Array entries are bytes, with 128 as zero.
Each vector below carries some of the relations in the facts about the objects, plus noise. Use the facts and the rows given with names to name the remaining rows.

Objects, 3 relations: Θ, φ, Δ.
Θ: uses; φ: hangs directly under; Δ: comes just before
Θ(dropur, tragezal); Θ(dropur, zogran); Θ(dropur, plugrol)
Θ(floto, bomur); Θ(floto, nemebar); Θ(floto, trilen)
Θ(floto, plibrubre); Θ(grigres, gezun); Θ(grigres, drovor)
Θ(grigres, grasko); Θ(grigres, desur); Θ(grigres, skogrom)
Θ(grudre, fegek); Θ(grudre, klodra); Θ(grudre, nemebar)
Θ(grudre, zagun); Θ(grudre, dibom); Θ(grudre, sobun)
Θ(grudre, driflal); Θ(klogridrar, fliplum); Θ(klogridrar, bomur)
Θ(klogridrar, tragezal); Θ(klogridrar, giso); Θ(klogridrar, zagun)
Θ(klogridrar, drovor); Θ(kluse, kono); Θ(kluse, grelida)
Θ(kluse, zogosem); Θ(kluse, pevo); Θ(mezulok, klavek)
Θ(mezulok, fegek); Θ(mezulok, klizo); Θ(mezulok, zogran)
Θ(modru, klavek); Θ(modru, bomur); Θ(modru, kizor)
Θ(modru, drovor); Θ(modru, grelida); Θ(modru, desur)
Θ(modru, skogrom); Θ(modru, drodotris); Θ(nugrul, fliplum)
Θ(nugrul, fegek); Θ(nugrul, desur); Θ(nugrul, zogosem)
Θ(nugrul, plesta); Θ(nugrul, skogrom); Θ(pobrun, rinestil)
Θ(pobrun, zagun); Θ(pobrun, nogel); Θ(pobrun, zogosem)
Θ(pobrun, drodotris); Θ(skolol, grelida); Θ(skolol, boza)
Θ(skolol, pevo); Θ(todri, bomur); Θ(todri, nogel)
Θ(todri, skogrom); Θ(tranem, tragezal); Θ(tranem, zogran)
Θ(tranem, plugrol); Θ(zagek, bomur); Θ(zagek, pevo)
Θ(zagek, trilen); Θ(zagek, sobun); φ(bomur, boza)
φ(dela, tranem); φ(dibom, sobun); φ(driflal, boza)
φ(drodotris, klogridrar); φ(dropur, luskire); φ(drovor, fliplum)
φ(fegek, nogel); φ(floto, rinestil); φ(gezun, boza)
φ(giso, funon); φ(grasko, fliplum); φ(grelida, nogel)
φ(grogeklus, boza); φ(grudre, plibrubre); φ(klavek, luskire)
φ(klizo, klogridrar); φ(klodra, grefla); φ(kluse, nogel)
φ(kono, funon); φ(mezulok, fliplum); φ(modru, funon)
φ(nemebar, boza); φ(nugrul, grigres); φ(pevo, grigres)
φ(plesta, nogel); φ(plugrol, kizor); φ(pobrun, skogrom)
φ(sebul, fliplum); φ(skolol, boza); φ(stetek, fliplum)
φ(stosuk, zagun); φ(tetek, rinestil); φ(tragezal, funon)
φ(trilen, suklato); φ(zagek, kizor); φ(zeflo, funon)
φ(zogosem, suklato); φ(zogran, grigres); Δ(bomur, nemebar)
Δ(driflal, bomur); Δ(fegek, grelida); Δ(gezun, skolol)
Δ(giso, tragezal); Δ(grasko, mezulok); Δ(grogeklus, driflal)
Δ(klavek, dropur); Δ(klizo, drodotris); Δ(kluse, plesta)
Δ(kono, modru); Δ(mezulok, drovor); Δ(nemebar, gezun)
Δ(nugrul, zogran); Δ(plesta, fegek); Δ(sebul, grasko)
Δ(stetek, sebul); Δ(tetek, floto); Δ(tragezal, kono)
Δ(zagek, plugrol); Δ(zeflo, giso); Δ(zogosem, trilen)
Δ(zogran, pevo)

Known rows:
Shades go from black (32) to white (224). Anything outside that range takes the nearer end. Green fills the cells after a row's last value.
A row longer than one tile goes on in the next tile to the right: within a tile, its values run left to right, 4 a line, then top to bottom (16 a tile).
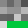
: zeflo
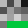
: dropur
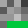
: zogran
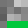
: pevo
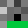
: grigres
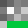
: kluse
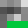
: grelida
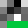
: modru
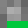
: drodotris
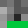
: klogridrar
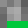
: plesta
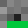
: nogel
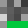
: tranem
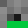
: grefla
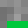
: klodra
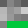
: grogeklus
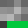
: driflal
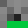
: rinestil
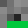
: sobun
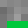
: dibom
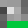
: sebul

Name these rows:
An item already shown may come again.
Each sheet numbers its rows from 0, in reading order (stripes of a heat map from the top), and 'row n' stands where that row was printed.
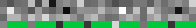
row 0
floto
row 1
dropur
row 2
nemebar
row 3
driflal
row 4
zagek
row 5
trilen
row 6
nemebar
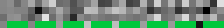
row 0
pobrun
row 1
kono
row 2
klogridrar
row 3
nugrul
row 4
nugrul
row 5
tragezal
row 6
tragezal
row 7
gezun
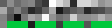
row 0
desur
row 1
skolol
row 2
drovor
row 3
mezulok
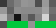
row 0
boza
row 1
giso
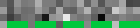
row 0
funon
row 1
fliplum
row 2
bomur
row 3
skogrom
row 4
nugrul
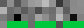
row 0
skogrom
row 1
fegek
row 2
boza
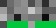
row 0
boza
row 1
todri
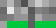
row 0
stetek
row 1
grasko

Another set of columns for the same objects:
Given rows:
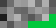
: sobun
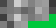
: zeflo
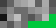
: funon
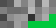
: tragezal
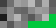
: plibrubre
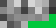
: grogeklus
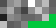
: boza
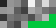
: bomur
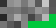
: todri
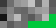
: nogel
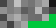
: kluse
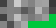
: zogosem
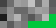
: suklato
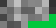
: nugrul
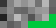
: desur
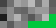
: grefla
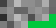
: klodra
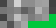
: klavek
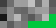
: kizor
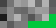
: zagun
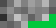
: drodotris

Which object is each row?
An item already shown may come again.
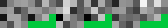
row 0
grelida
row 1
skolol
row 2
bomur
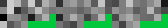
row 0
gezun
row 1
todri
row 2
kluse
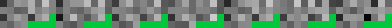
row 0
fegek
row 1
skogrom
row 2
pobrun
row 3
floto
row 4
grasko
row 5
tranem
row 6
mezulok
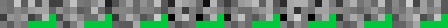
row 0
tranem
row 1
zagek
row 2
floto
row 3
modru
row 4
fliplum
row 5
drovor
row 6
pobrun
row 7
dropur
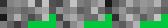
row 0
grigres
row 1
kluse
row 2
trilen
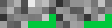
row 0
driflal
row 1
pevo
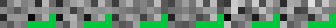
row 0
mezulok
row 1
kono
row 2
pobrun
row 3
klogridrar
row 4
gezun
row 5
nemebar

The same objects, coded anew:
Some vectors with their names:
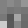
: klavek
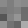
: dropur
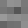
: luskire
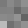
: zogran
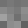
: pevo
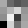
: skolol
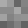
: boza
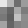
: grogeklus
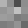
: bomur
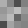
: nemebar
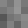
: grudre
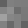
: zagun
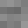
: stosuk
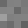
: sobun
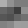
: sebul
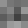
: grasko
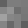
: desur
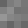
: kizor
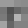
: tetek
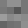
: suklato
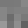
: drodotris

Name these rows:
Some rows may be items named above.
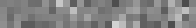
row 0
trilen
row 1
todri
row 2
driflal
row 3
nogel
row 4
tragezal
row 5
klogridrar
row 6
nemebar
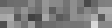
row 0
grelida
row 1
nugrul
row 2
floto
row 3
kono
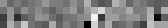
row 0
mezulok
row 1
tranem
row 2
pobrun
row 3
skolol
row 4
boza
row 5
drovor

